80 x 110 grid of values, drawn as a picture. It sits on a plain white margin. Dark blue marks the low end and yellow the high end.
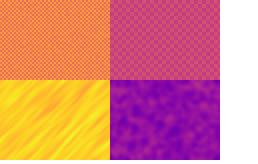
The table splits into 2 rows of 2 panels. Panel 1,1: high, checkered. Panel 1,2: middling, checkered, faint in contrast. Panel 2,1: very high, slanting up to the right, faint in contrast. Panel 2,2: low, blotchy, faint in contrast.
